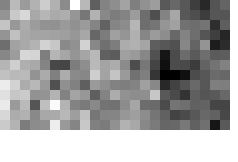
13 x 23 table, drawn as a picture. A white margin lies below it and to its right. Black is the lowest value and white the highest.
There is an overall slope up to the left. The middle right is the ninth with the lowest average. No regular stripes run through it. The histogram is bell-shaped.
